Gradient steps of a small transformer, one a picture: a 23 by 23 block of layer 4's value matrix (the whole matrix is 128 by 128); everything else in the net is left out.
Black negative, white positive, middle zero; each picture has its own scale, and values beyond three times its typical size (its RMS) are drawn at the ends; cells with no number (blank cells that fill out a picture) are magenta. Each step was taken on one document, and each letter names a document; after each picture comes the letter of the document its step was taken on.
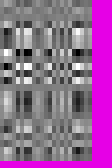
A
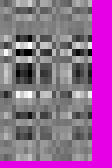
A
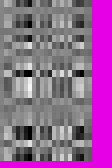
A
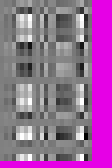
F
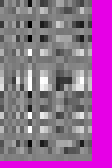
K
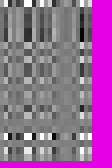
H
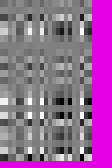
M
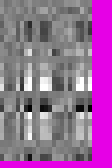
K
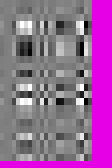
F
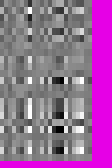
M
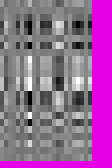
K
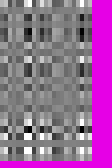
H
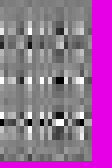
M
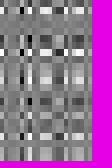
K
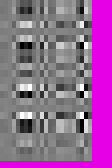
F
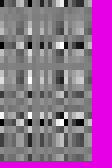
M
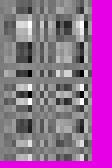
F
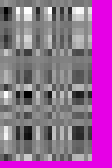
A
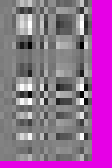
F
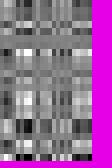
A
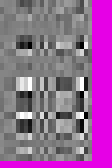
F
